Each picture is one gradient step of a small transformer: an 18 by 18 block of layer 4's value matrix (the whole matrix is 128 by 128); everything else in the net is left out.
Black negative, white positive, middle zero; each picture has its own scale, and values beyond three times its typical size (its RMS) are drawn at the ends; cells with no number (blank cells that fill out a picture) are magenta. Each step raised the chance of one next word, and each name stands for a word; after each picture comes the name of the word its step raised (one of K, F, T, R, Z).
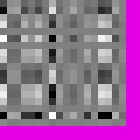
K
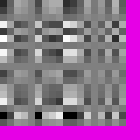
K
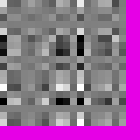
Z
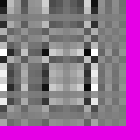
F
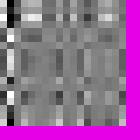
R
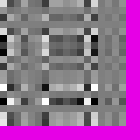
Z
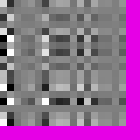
Z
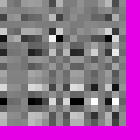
Z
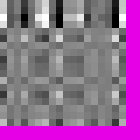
R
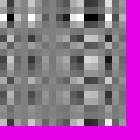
R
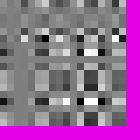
Z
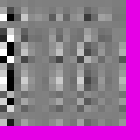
F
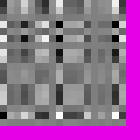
K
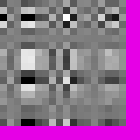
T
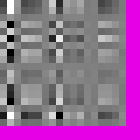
K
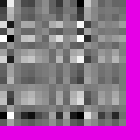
K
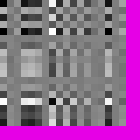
T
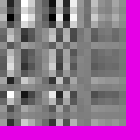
R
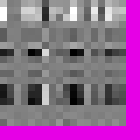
R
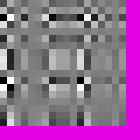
T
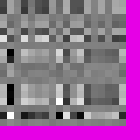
K
